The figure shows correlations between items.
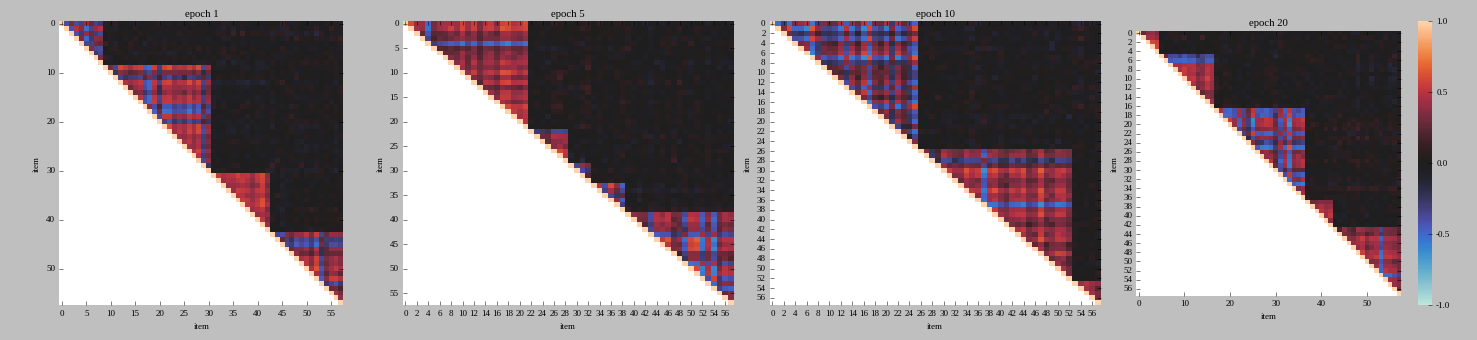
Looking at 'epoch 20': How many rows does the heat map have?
58
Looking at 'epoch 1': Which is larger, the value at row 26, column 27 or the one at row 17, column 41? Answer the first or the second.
the first
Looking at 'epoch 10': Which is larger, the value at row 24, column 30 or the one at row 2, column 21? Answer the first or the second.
the second
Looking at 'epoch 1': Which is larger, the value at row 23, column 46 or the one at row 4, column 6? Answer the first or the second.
the first
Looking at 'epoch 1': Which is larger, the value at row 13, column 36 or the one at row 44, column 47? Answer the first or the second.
the first
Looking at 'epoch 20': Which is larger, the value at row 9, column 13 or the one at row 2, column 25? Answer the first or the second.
the first
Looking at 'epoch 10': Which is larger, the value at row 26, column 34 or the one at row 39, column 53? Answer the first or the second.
the first
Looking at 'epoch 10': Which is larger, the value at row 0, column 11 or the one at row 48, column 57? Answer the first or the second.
the first
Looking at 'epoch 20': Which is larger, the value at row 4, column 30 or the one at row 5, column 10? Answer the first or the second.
the first
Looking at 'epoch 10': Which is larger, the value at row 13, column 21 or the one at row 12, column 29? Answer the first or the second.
the first
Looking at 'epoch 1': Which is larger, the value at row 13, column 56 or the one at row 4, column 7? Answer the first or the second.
the second
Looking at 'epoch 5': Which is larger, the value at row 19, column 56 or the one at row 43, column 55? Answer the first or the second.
the first
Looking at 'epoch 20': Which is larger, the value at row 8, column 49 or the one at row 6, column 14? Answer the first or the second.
the first
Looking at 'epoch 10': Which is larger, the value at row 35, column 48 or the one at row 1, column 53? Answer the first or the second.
the first
